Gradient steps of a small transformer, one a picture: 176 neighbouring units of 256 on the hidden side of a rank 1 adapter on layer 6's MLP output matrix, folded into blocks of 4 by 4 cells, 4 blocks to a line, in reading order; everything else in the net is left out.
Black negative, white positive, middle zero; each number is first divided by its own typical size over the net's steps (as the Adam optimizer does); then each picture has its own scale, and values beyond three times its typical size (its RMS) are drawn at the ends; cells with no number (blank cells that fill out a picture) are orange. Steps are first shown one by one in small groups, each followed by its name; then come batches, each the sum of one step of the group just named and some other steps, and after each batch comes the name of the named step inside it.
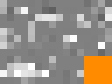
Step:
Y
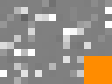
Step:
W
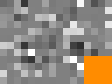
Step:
W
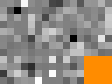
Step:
Y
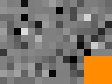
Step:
Y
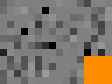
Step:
Y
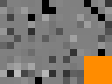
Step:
Y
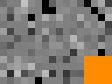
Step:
Y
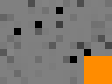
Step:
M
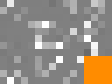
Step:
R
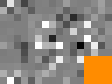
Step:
R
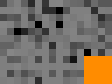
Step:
M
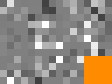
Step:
R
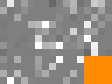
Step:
R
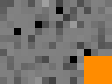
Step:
M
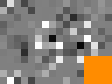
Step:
R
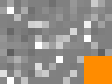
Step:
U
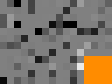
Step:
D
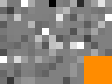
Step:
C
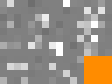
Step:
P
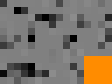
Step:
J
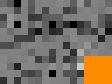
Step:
D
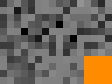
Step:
J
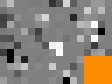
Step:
P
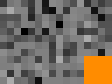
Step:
U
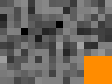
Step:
C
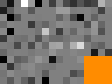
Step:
C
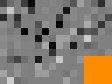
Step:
U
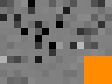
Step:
C
